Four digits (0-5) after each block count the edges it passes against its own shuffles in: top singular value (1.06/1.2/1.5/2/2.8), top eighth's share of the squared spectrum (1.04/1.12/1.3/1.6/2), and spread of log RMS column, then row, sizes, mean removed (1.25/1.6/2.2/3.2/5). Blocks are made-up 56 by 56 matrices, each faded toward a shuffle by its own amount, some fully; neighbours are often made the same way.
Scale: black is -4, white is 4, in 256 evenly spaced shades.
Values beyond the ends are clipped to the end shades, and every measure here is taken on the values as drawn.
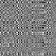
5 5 3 3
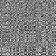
4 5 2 3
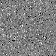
2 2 0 0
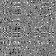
4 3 2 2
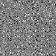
4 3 1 2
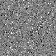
2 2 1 0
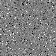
2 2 0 0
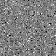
3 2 0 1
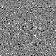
3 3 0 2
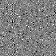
4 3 1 1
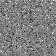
0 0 0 0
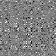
4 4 2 2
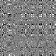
4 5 3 3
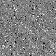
3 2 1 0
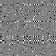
4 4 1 2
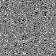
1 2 1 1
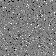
2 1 0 0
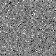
3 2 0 1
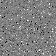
2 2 0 0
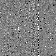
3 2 2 0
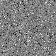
0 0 0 0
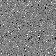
1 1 0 0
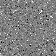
1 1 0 0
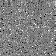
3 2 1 0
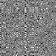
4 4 2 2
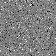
0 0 0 0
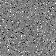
0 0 0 0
